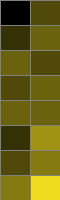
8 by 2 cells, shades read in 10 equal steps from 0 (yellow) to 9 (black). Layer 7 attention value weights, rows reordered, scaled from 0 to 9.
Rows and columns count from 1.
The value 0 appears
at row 8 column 2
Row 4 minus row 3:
1 -1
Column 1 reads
9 7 5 6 5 7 6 4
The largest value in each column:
9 6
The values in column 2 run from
0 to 6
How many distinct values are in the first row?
2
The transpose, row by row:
9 7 5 6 5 7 6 4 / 6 5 6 5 5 3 4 0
